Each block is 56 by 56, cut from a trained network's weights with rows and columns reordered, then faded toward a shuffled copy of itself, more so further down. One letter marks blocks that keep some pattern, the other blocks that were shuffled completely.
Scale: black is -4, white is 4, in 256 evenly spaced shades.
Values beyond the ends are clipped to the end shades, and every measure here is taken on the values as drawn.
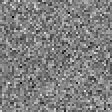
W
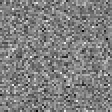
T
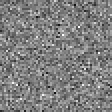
W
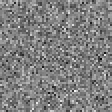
W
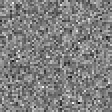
T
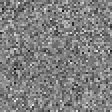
T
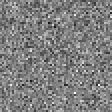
T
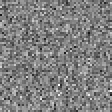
T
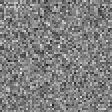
T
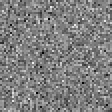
W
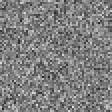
W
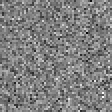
W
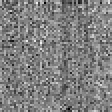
T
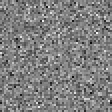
W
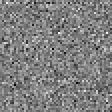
T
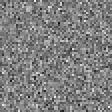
W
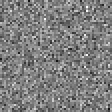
W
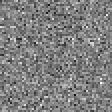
T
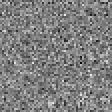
T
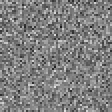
T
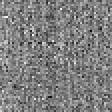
T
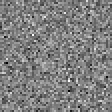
T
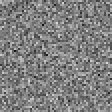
W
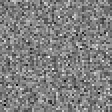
W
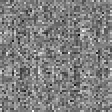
T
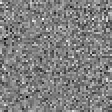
T
